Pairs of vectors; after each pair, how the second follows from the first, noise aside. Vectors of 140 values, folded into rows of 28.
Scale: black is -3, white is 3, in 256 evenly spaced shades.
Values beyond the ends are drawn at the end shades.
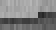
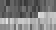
negated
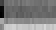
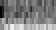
copied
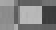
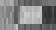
copied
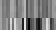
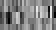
wrapped around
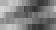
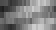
negated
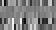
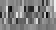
wrapped around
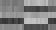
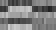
reversed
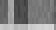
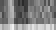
copied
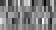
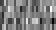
wrapped around
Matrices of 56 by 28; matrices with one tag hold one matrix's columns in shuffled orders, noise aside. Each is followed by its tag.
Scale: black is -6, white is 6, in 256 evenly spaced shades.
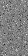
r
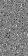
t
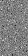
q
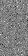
r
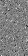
q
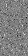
t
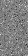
r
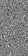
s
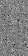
r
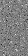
r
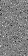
s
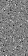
q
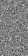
q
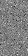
r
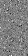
q
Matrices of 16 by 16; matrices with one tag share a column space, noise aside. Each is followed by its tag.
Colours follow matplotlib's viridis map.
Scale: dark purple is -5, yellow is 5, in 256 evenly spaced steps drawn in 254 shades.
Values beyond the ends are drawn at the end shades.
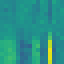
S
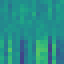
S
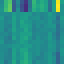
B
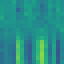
S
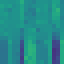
S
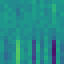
S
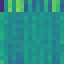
B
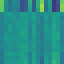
B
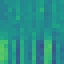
S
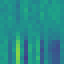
S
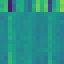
B
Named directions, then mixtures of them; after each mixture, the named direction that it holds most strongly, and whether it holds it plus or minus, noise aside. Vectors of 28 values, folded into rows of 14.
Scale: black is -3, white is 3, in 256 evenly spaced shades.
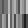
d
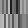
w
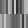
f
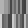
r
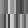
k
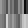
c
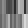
c, plus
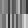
d, minus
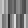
r, plus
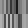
w, plus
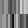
k, minus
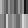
c, plus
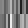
k, plus
